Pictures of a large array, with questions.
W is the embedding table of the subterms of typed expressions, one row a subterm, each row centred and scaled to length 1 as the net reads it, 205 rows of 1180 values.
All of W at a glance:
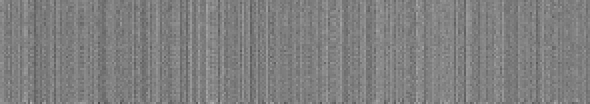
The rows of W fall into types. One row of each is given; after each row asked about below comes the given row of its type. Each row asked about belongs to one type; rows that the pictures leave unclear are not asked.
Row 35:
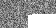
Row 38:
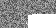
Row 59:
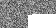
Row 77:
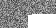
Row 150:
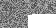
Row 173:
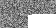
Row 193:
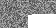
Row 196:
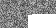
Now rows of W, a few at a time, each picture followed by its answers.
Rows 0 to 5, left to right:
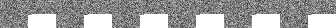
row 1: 193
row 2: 59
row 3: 59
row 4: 35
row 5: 196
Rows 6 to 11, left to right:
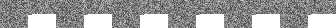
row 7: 150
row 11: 59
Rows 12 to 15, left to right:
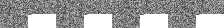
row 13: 35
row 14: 193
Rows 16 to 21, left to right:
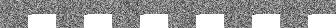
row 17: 173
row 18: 77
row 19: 196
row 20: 173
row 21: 173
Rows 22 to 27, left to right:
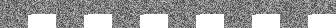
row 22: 77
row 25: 38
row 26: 77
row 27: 150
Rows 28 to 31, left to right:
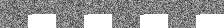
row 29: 196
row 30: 193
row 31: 150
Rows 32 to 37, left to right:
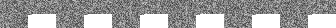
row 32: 196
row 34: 35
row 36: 173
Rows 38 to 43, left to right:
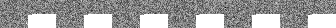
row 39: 150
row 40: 38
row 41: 77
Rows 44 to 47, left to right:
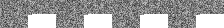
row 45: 150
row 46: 196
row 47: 35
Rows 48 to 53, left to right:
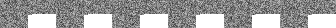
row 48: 38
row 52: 196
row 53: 173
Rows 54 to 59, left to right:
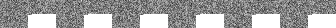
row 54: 77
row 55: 59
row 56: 77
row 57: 35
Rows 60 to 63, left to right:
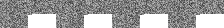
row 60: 59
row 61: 196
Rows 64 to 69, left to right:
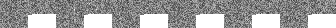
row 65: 35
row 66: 193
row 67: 150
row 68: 38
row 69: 77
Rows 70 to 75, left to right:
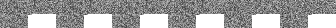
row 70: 59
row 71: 77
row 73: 77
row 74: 150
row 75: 173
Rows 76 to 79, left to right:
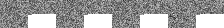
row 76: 193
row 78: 150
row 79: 38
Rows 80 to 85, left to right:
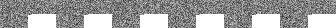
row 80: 173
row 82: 150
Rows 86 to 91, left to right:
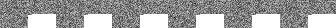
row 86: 193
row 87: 35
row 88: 77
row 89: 196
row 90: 77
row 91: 193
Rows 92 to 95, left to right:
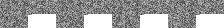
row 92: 196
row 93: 196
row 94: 35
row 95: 196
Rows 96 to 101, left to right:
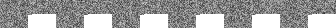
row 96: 196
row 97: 193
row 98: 35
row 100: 77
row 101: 38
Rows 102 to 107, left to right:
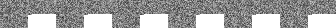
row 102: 193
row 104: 193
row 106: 173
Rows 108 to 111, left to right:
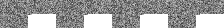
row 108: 59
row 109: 77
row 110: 35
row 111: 59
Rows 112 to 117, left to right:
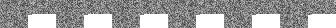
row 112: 196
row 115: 196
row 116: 193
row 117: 35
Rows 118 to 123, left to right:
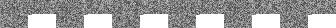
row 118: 173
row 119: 150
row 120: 196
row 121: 173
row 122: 150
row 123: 196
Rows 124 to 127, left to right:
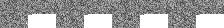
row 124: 38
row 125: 77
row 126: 38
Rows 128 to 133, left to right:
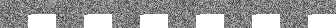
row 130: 196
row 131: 77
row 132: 38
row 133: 196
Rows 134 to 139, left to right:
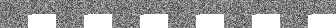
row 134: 150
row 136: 173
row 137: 150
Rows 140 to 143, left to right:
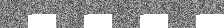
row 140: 77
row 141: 196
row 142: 193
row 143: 150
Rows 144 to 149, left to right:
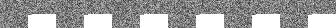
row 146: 150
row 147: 59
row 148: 193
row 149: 59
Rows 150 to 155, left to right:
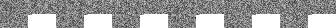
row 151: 196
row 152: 59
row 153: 193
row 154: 173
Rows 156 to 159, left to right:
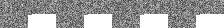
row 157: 196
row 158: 150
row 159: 77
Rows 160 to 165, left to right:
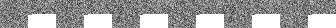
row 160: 38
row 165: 173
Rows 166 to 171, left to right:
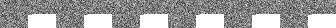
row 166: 38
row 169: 59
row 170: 77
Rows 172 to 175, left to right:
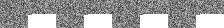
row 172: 35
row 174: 196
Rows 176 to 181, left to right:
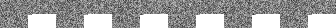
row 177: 150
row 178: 193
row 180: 193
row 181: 77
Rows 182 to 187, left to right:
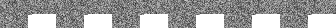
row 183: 77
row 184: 35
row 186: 77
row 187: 77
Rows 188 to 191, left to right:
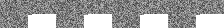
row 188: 193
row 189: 150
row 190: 196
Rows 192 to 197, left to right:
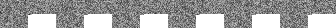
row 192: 35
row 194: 38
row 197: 59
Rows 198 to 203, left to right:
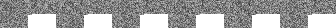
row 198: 150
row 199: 59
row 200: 59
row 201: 59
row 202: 77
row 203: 59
